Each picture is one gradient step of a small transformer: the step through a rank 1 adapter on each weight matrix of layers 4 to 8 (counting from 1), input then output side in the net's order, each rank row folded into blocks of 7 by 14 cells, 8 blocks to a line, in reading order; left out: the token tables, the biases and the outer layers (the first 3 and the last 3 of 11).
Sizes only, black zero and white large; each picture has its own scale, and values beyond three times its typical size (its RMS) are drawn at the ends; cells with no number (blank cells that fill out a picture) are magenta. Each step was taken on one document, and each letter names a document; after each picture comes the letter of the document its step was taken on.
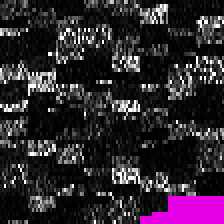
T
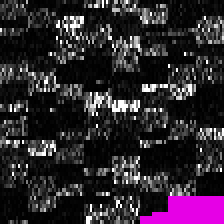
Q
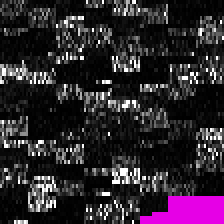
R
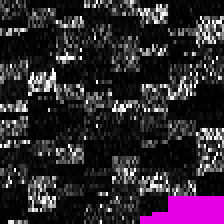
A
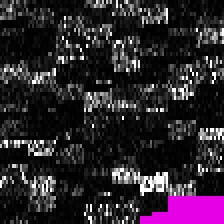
R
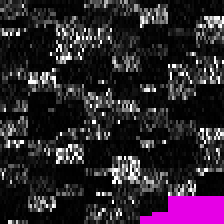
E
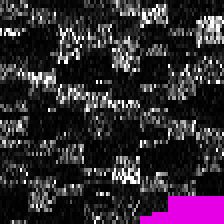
T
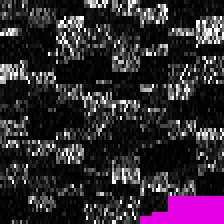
T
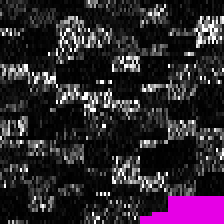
T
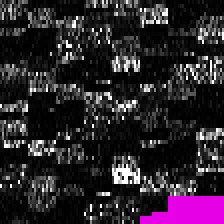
R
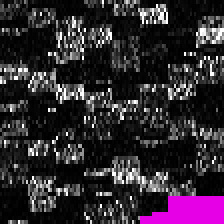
A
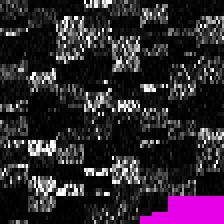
E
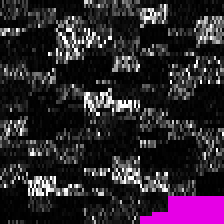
T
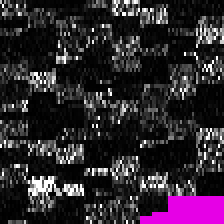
A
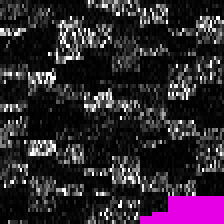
T
